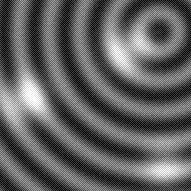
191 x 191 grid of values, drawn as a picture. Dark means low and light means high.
Slope: none. Seam: none. Odd rows or columns: none. Bumps: three. Rings: centred on the top right. Ninth with the highest average: middle left.
